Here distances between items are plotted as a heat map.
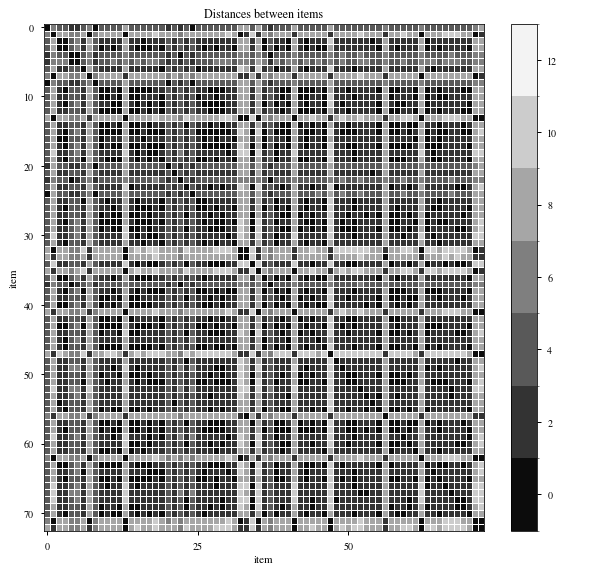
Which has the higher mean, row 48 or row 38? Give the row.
48
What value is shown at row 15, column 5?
6
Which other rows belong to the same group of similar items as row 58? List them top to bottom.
2, 3, 6, 9, 10, 11, 12, 14, 15, 16, 17, 18, 19, 21, 23, 25, 26, 27, 28, 29, 30, 31, 34, 36, 38, 39, 40, 42, 43, 44, 45, 46, 48, 49, 50, 51, 52, 53, 54, 55, 57, 59, 60, 61, 63, 64, 65, 66, 67, 68, 69, 70
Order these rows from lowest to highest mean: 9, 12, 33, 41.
9, 12, 33, 41
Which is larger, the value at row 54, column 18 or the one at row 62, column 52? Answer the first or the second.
the second
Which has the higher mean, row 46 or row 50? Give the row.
50
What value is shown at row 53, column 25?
2
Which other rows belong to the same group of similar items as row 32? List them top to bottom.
1, 7, 13, 33, 35, 41, 47, 56, 62, 71, 72
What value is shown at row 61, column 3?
2
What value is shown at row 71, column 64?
8
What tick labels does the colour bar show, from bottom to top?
0, 2, 4, 6, 8, 10, 12
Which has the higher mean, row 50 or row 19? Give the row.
50
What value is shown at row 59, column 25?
2
